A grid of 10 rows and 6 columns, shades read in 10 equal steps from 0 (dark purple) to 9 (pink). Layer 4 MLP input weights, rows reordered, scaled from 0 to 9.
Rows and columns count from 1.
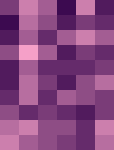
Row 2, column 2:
6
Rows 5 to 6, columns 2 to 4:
5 2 2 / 6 3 1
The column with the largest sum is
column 2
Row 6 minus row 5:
0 1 1 -1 2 3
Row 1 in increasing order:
0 1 3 5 7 7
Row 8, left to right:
4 2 3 2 1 3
